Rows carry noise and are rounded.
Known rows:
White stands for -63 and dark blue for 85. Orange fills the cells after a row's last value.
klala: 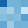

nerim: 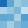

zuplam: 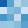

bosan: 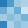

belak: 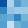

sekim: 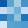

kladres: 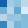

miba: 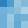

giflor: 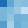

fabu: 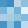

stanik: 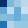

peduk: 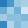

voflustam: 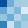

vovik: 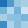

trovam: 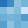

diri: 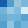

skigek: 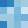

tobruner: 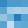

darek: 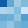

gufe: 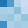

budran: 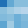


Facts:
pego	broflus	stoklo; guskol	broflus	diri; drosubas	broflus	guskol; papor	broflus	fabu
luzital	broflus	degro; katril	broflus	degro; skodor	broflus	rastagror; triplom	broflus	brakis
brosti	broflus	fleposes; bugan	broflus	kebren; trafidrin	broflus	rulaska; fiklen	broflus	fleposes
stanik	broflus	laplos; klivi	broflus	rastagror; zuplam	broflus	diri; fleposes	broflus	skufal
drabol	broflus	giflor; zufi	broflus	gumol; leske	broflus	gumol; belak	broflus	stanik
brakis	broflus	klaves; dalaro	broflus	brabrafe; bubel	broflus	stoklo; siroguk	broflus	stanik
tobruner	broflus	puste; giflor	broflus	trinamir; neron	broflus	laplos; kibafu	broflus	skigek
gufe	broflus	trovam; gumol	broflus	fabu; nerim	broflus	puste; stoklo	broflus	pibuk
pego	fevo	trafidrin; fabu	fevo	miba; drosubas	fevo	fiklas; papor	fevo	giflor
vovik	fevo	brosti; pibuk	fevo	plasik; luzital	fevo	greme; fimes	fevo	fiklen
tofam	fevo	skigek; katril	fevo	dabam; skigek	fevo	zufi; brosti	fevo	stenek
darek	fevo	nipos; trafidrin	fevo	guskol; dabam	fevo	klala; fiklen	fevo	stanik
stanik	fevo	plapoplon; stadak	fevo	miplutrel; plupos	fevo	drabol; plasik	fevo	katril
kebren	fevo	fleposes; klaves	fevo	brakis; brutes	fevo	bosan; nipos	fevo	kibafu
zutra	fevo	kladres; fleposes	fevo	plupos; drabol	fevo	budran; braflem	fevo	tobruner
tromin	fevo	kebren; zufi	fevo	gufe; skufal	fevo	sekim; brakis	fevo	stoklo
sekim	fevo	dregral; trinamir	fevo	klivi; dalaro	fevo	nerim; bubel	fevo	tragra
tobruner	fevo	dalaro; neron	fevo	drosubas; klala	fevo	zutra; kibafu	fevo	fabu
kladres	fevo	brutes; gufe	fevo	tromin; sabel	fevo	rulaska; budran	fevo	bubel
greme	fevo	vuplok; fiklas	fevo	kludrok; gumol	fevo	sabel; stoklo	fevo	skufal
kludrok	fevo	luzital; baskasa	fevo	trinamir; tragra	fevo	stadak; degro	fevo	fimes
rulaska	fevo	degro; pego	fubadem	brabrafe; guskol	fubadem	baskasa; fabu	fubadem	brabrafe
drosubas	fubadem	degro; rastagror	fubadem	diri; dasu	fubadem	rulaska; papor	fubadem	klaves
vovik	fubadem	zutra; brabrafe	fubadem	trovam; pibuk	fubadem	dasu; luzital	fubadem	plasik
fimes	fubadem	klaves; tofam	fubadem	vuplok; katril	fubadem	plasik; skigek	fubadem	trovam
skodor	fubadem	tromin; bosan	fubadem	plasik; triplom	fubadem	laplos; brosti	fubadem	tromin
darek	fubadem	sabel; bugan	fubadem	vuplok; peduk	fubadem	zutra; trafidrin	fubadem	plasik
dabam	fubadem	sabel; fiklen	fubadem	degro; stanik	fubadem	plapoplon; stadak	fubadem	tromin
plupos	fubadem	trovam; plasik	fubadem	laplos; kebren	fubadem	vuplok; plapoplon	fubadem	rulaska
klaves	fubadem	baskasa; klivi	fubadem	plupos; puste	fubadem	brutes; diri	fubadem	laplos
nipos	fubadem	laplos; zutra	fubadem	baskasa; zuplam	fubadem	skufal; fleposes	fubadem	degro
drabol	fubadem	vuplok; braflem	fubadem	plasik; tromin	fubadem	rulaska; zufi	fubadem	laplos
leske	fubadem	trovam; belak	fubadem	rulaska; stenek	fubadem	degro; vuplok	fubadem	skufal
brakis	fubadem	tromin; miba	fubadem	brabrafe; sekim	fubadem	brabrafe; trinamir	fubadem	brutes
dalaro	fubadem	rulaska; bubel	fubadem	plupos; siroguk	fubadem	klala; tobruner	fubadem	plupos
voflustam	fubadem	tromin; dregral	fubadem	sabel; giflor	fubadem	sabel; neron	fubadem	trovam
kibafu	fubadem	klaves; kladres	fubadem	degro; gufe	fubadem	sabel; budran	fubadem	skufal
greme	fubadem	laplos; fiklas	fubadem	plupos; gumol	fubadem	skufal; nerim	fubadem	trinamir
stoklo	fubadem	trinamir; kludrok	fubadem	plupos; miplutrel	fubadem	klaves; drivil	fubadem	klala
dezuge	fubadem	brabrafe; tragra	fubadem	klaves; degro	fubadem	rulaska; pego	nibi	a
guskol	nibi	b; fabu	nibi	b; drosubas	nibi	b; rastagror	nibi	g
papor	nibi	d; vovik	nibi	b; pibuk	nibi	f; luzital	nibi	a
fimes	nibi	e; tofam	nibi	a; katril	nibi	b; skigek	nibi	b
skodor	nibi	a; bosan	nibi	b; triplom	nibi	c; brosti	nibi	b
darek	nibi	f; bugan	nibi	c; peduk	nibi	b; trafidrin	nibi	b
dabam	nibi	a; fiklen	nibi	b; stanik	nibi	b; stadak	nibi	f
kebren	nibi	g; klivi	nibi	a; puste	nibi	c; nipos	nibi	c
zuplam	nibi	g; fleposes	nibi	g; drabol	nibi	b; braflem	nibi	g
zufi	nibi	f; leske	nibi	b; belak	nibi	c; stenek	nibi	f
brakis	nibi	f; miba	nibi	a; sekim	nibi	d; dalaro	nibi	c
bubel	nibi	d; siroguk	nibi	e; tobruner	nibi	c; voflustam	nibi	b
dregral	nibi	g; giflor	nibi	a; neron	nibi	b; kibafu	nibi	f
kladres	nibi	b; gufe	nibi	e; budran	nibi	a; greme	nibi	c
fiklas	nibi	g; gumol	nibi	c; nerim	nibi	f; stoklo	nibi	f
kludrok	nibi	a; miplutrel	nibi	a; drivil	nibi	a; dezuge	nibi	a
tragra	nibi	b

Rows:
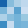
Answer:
fiklen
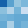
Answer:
sabel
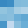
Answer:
klivi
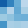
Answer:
neron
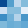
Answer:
rastagror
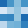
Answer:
bubel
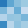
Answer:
katril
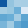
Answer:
stenek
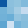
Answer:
skodor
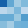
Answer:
kibafu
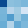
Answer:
tromin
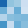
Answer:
drosubas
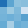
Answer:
vuplok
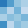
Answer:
trafidrin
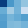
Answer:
laplos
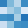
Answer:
papor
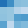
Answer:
kludrok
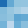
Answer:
luzital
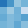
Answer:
brabrafe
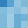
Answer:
pego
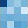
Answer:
rulaska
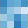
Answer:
gumol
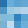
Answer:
greme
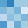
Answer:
leske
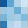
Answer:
siroguk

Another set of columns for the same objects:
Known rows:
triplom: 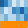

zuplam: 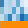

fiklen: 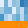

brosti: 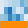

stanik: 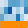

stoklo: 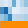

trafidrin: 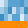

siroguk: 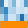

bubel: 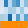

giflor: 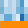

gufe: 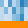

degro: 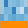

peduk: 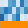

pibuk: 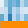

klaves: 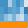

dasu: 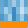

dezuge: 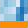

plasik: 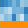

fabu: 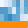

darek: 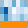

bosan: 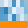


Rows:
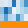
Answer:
neron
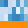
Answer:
fleposes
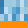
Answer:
diri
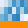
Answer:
skigek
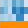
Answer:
fimes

